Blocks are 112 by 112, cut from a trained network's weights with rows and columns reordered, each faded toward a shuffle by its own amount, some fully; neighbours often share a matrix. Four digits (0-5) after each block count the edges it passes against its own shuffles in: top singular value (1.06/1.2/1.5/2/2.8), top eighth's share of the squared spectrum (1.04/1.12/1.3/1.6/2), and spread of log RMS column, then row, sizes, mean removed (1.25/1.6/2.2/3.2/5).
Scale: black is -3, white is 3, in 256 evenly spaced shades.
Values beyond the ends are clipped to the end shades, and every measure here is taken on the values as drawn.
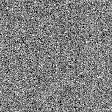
2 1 1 0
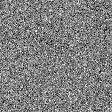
1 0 0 0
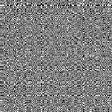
5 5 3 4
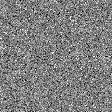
3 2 0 1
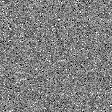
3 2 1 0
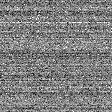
4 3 0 2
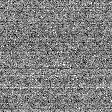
3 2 0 1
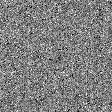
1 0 0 0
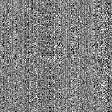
3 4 3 2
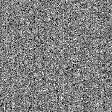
2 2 1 0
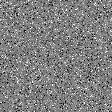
1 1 0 0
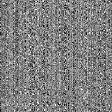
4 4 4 2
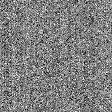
3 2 1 0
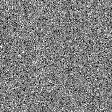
2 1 0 0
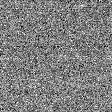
1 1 0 0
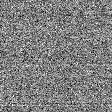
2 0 0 0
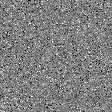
0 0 0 0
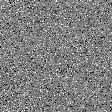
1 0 0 0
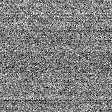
3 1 0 1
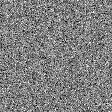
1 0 0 0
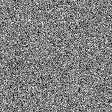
1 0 0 0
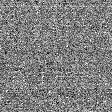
2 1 0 0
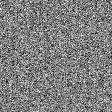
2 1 0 0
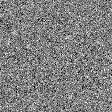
1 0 0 0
